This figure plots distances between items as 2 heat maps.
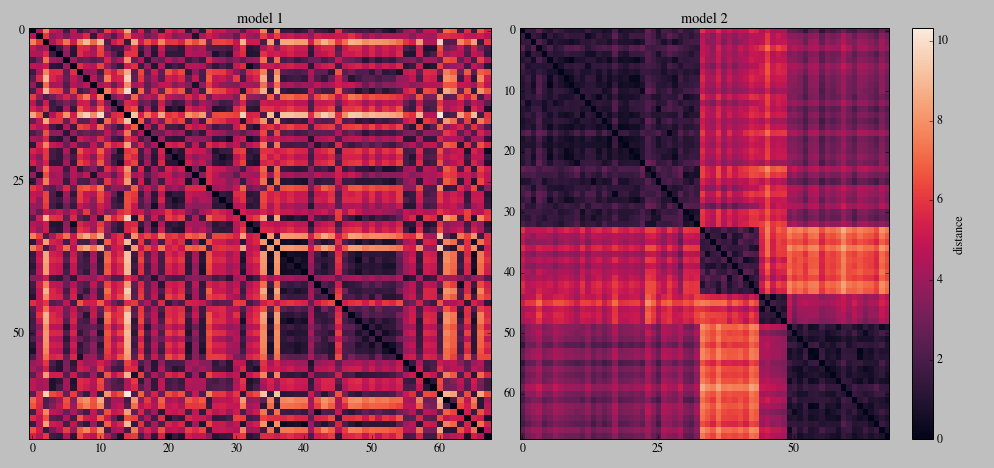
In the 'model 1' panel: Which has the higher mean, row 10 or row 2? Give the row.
2
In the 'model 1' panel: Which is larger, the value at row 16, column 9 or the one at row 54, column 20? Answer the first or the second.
the second
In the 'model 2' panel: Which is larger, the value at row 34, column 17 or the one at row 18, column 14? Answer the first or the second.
the first
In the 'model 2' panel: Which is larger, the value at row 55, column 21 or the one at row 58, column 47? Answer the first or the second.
the second
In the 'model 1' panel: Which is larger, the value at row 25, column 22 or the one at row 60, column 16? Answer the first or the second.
the second
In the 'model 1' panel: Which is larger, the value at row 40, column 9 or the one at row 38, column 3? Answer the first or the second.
the second
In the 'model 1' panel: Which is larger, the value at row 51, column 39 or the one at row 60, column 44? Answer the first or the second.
the second
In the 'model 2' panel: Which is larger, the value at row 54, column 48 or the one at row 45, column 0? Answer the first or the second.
the second
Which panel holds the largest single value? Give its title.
model 1
